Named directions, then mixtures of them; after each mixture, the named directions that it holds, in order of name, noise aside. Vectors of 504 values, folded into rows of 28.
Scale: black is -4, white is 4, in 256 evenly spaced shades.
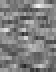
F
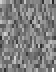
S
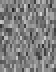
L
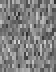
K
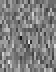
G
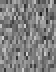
K, L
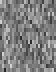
G, S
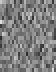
L, S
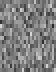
G, L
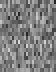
K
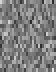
S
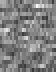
F, S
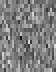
G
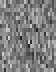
G, S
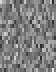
S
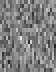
G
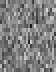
G, K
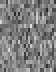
G, K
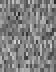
K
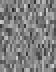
L
